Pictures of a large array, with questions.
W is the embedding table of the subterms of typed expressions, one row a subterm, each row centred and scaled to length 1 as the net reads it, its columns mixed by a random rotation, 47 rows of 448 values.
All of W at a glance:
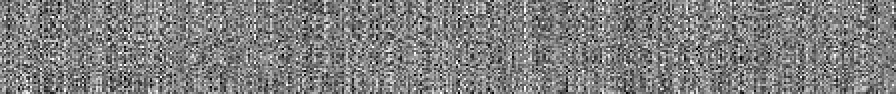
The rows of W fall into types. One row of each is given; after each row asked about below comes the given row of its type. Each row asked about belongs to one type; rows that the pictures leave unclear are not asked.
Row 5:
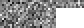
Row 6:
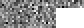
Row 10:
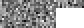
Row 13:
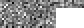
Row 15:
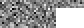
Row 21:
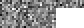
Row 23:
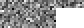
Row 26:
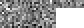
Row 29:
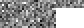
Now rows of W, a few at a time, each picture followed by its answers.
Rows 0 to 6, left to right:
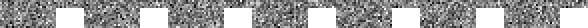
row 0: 10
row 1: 5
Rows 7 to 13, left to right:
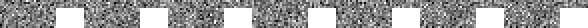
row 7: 13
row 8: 26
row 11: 21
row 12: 13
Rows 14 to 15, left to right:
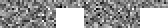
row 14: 10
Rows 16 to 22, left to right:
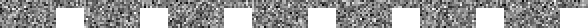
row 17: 10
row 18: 5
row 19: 23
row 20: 29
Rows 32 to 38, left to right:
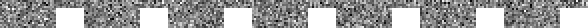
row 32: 26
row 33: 29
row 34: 15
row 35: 10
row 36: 15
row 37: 21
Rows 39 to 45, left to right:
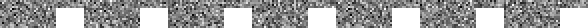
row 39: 15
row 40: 15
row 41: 21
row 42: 6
